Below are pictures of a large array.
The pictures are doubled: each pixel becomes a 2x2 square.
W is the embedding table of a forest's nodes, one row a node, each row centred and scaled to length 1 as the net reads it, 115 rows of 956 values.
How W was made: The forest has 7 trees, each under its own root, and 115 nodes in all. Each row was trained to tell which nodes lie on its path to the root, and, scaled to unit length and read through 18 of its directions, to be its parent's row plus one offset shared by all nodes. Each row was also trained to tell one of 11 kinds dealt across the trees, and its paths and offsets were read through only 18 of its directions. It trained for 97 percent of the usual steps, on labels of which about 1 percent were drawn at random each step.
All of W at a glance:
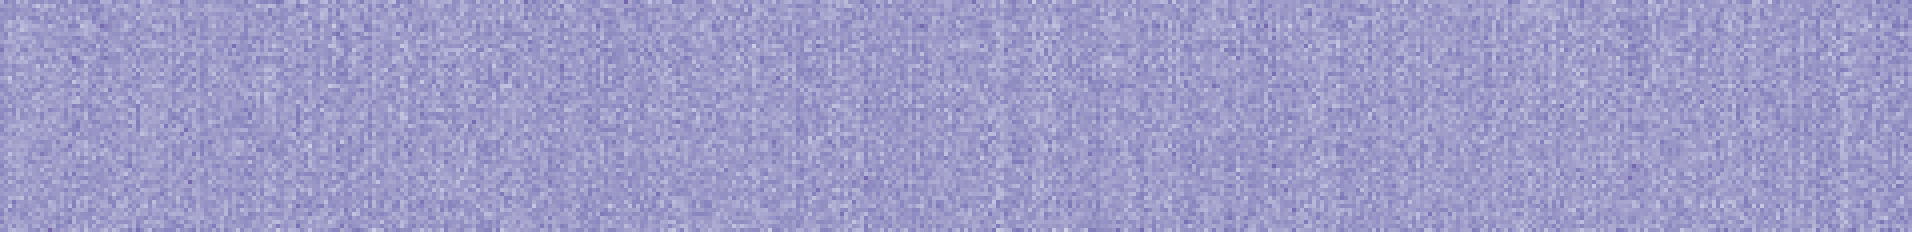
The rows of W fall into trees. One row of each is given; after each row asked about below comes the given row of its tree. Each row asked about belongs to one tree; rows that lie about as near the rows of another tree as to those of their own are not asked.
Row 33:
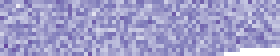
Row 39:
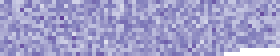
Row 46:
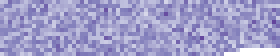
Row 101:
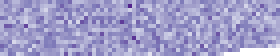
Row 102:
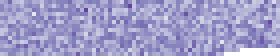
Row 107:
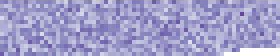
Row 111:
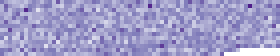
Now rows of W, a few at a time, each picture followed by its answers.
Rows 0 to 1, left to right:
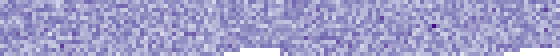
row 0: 102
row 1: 101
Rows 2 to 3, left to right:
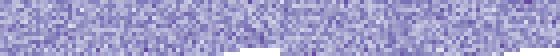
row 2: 33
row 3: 111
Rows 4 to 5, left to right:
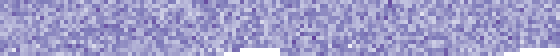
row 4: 101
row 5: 33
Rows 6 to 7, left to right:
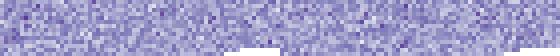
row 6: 39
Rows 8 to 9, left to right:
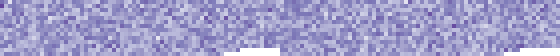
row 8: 101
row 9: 101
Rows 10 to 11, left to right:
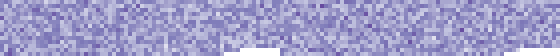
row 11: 102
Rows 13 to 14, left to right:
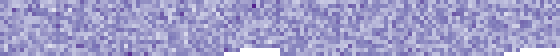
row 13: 111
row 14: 39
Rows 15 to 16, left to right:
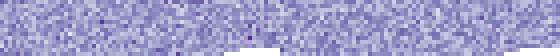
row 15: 33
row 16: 101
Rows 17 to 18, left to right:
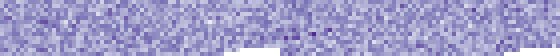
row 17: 102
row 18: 33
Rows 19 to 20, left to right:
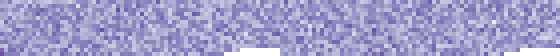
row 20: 39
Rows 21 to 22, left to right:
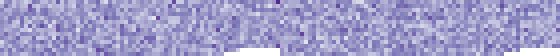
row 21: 111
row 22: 111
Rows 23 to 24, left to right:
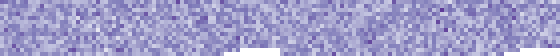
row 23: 33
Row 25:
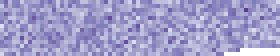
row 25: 101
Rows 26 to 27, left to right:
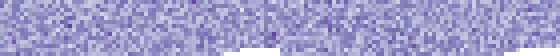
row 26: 107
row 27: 111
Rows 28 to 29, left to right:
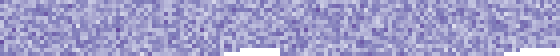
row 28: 107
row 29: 39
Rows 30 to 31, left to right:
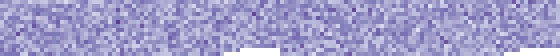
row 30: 107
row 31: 39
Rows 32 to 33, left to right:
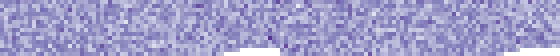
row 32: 33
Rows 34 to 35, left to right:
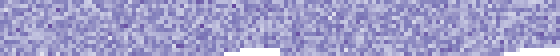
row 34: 111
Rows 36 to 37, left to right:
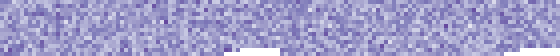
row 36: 33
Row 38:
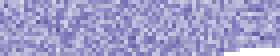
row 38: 111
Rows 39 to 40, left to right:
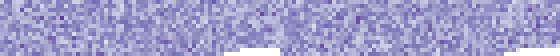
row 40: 46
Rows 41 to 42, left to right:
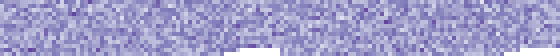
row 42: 39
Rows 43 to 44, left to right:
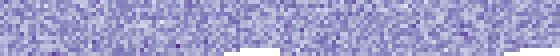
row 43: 111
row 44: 101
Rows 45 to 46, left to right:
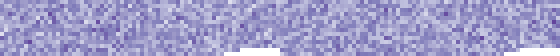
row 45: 102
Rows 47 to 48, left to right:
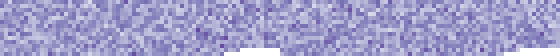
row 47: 111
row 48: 33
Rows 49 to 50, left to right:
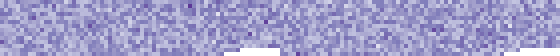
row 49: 46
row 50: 39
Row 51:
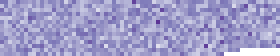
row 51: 33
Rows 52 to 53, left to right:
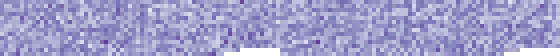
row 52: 102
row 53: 102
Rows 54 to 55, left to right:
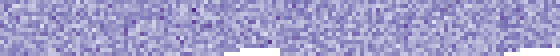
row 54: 33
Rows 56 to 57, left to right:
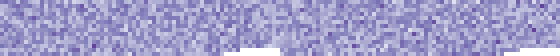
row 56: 101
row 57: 46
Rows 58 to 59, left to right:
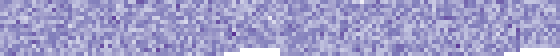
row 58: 33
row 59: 46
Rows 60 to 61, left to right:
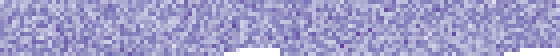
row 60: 111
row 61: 33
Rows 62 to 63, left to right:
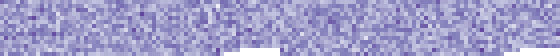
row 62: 107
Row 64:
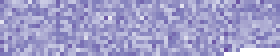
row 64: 111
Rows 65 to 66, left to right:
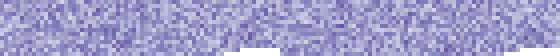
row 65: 102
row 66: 33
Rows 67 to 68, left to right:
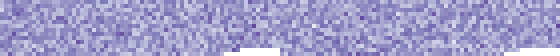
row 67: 101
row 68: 39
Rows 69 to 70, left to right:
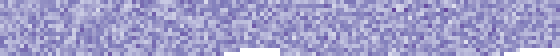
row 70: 39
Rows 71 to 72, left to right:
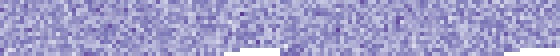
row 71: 39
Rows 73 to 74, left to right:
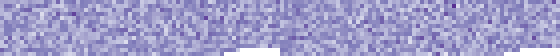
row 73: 46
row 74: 101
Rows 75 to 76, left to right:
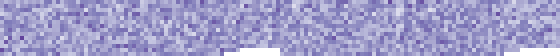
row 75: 46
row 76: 39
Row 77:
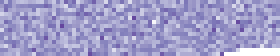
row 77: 39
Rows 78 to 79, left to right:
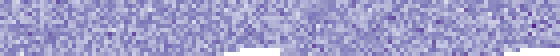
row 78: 33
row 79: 102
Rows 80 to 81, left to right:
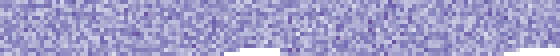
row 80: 39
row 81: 33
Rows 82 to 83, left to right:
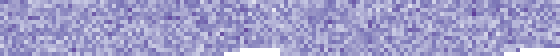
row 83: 102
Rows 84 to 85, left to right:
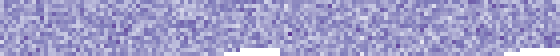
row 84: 101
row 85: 102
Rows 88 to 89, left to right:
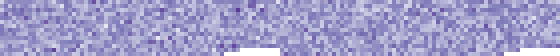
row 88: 111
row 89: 33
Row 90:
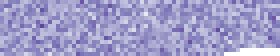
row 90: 46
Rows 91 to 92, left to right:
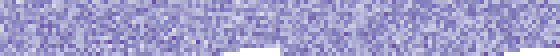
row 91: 101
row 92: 33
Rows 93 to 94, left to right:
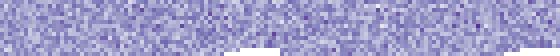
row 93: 39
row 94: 102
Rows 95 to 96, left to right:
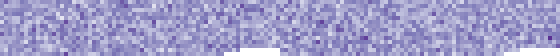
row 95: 111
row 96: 102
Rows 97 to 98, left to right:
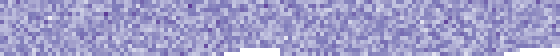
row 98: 101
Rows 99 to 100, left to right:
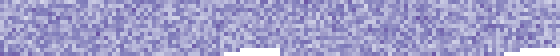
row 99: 107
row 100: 39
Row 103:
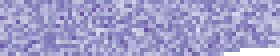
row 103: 101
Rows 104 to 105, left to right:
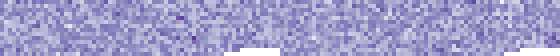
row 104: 111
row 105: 46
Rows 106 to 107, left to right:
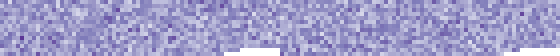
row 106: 101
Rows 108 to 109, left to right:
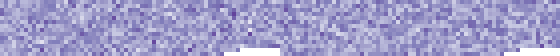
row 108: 102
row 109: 46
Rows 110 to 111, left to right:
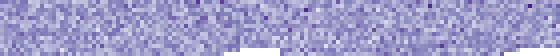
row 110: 33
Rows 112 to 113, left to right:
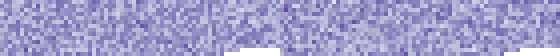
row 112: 39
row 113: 46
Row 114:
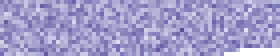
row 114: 102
